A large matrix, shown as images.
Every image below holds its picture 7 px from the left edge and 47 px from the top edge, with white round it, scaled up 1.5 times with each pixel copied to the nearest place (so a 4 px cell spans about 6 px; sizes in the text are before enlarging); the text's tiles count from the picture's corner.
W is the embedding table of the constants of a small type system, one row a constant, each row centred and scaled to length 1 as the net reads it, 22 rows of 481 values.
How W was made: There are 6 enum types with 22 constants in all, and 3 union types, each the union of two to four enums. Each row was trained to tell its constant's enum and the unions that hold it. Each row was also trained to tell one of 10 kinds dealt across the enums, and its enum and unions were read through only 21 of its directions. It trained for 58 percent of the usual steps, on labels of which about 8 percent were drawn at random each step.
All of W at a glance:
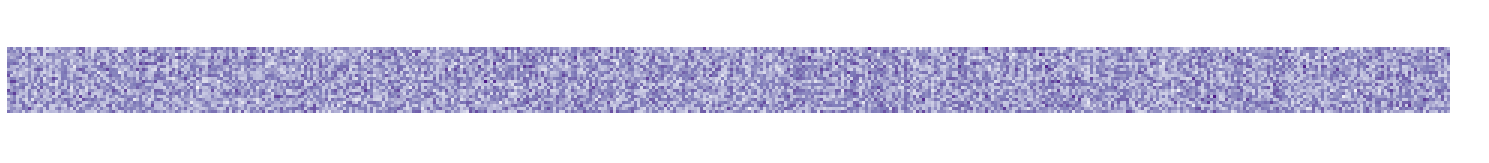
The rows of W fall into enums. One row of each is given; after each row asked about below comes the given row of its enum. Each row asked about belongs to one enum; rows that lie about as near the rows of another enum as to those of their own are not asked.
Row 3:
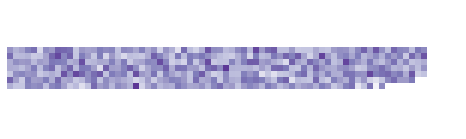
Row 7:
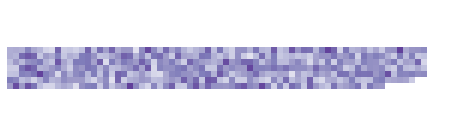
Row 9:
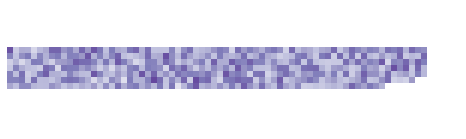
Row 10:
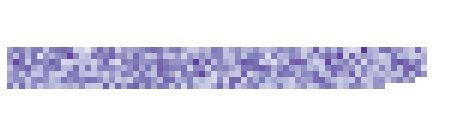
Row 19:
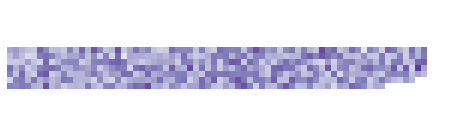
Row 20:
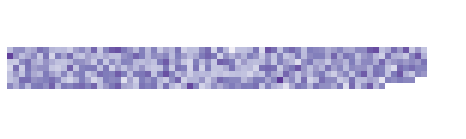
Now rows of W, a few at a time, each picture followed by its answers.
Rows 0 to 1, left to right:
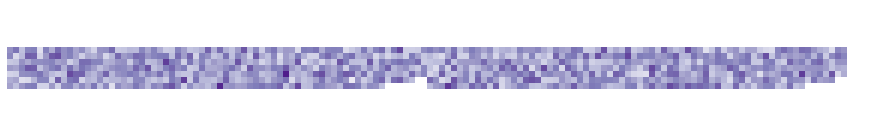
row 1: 3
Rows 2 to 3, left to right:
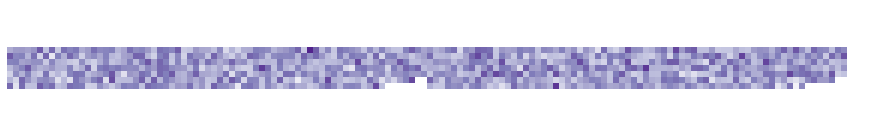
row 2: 20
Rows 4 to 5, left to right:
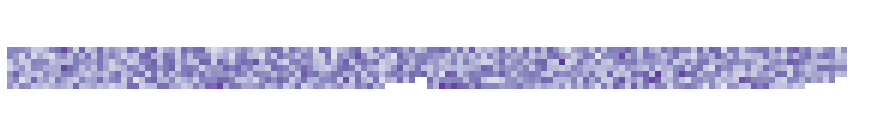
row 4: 9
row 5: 20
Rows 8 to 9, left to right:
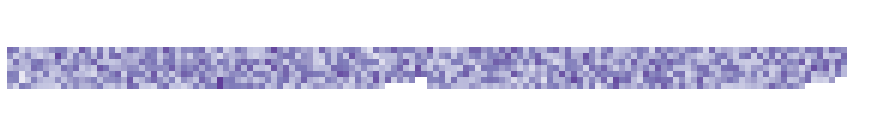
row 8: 9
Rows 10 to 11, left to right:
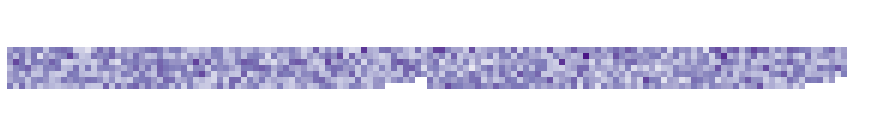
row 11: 20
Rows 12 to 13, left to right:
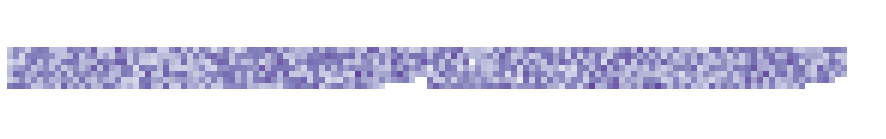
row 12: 19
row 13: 20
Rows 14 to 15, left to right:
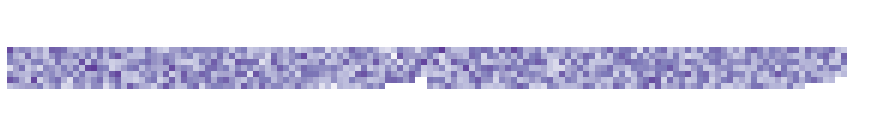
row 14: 9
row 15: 9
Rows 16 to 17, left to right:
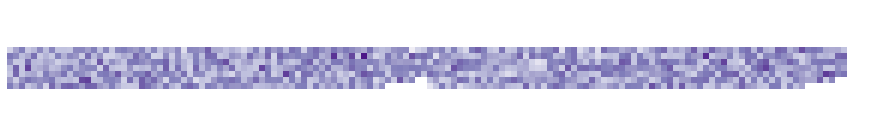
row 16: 20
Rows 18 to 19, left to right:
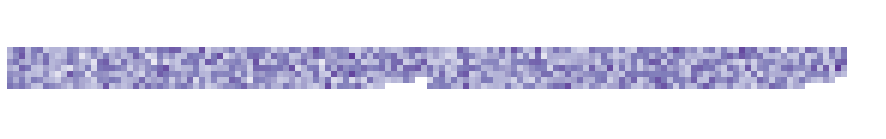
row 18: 19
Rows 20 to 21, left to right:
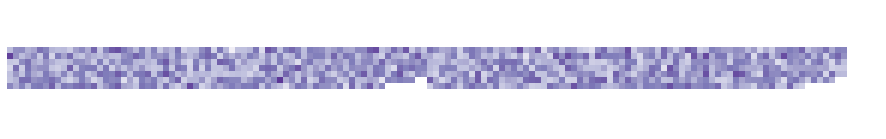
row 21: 3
